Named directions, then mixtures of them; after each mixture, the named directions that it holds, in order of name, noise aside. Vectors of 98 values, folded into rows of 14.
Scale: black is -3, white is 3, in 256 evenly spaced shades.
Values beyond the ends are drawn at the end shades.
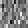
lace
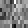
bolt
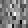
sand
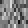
bolt, lace, sand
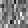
lace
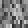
bolt, lace, sand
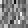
lace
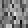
lace, sand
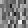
bolt, lace, sand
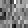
bolt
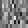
lace, sand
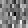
sand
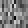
bolt, lace, sand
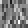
bolt, lace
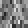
bolt, lace, sand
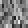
bolt, lace, sand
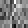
bolt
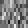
bolt, lace, sand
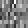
bolt, lace, sand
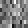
bolt, sand
